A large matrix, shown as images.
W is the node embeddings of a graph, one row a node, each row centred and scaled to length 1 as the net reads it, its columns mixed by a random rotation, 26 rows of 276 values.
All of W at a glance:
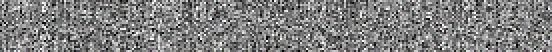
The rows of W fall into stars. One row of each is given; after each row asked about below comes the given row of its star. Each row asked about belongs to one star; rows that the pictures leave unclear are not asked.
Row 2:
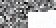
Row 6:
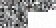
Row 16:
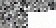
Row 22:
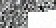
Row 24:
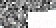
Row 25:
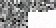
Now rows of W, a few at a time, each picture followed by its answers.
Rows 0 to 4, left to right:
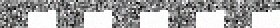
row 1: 6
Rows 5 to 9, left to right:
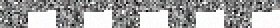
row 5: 6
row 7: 16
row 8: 6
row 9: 24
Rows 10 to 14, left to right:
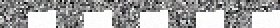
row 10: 2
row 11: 16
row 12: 24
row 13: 2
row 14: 22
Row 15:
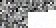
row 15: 24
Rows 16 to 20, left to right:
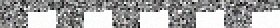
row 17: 6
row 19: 2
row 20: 24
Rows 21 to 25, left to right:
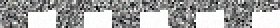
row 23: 25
